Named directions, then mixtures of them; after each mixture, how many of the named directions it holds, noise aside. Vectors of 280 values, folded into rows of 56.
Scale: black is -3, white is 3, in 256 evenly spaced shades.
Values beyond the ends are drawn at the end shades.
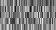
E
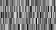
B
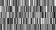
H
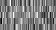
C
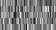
two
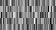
three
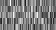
two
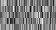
two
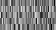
two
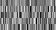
one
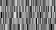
one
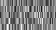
one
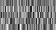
two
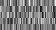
one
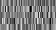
three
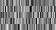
two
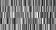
two
